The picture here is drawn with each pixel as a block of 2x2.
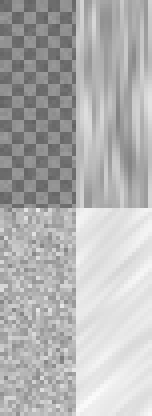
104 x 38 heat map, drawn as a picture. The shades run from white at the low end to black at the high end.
The table splits into 2 rows of 2 panels. Panel 1,1: middling, checkered. Panel 1,2: low, streaked downward. Panel 2,1: low, fine-grained. Panel 2,2: very low, slanting up to the right, faint in contrast.
